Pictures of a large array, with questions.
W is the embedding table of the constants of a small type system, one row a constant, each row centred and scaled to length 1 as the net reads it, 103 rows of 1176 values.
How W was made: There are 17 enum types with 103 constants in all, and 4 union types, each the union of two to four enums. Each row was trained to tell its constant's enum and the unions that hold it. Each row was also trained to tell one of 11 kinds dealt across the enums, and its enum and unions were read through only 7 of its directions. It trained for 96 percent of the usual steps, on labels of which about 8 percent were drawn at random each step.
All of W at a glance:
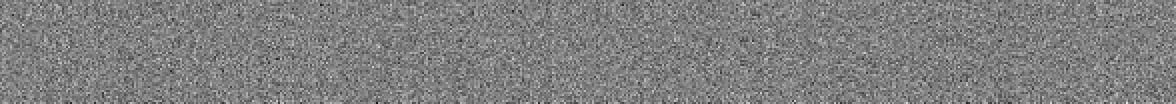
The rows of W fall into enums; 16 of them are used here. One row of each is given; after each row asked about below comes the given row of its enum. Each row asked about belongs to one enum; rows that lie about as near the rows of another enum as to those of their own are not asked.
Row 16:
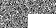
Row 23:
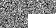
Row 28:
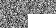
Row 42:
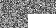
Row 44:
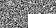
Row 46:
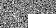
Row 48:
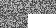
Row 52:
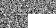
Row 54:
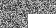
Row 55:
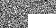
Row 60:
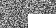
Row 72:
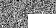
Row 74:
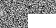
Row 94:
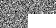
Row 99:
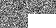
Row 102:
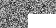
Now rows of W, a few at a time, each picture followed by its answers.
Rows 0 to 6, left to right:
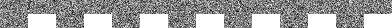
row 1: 23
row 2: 55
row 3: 23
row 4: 55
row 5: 55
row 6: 74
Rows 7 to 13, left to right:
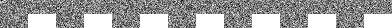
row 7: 46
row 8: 23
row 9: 28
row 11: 102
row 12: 102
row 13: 54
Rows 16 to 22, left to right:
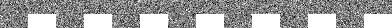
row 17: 42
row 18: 28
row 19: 72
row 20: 55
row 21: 74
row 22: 60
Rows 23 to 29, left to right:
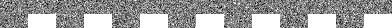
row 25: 52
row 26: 16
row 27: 42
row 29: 52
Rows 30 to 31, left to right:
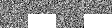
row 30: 60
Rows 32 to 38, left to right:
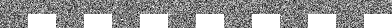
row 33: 28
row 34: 102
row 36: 74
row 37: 55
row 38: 44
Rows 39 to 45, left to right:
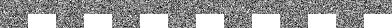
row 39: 23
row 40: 60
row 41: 74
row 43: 52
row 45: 42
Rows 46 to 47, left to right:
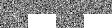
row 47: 28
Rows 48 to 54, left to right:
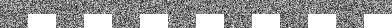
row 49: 28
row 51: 55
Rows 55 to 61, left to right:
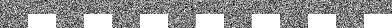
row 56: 42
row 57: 54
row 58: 16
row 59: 16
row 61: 74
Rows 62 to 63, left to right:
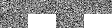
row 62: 60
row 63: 46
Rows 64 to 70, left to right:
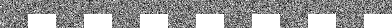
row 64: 72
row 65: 54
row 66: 102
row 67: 55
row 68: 52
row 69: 23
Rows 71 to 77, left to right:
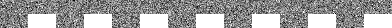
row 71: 102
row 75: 44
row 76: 52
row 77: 102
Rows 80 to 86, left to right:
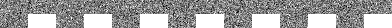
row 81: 16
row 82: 48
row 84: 28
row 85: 48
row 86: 72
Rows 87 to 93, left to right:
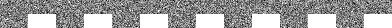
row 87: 16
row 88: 60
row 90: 48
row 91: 52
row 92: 16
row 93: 42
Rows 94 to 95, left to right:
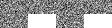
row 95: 16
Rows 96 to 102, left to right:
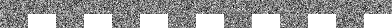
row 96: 28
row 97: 46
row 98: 23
